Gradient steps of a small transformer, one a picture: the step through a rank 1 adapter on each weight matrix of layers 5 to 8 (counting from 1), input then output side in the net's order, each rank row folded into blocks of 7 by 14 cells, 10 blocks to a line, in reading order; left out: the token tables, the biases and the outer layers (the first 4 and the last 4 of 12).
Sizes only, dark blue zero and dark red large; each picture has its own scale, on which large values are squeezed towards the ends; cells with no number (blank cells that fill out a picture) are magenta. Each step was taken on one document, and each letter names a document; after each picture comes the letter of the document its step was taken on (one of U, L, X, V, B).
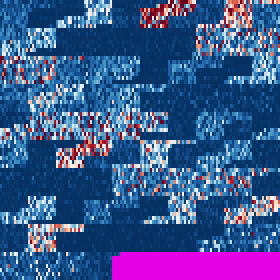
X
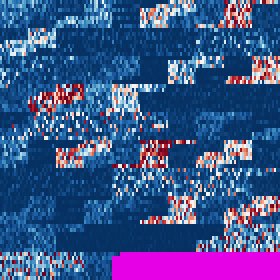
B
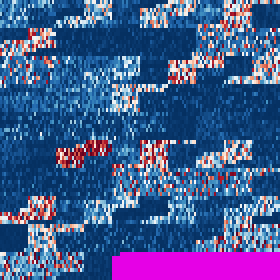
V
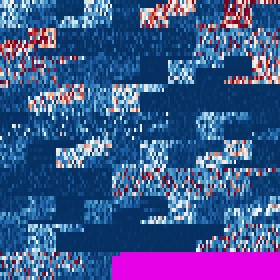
B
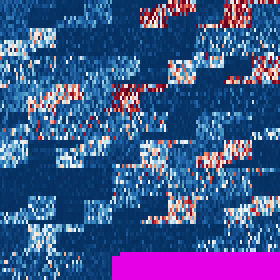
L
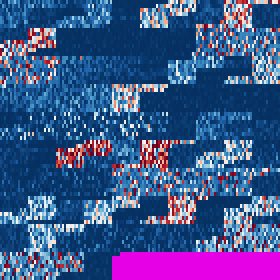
V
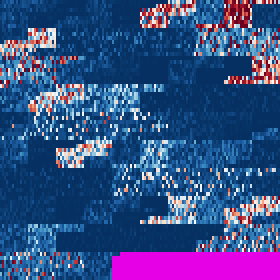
B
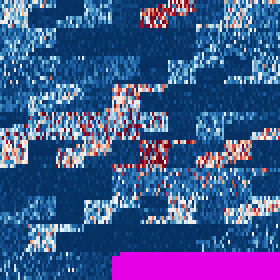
X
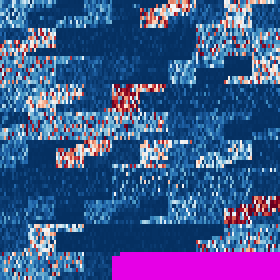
L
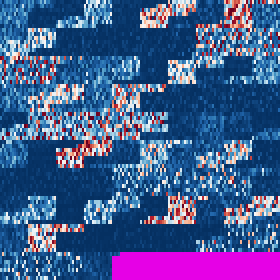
X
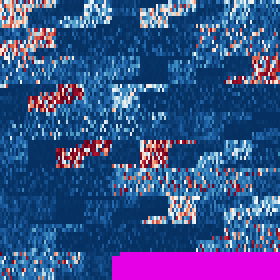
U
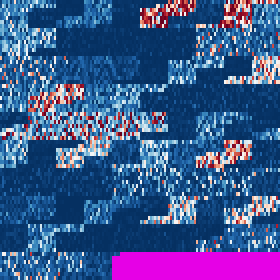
X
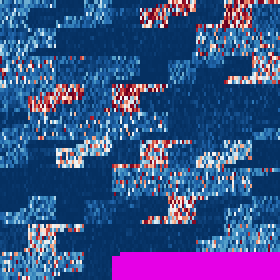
L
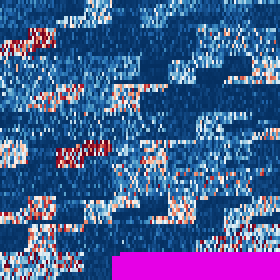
V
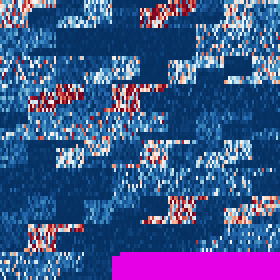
L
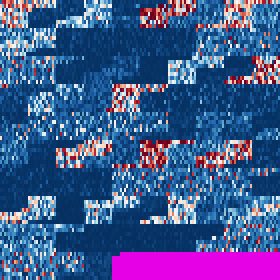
B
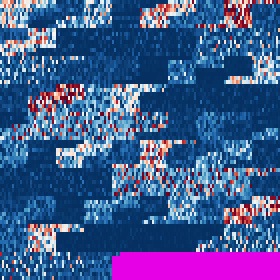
B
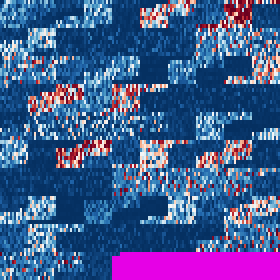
U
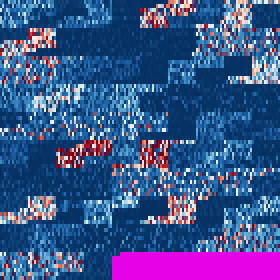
V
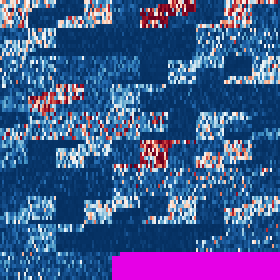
X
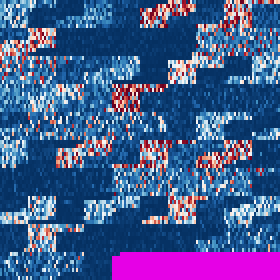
L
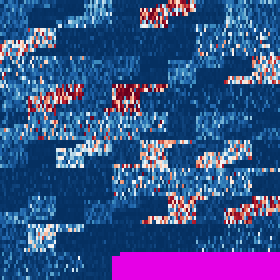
L
